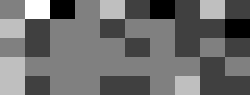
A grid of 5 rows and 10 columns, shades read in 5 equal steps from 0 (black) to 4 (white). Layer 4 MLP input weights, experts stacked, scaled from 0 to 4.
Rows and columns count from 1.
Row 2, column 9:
1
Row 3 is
2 1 2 2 2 1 2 1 2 1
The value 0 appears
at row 1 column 3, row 1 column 7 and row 2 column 10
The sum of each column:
13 9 8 10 9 7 8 8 8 5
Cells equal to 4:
1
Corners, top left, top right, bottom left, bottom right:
2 1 3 1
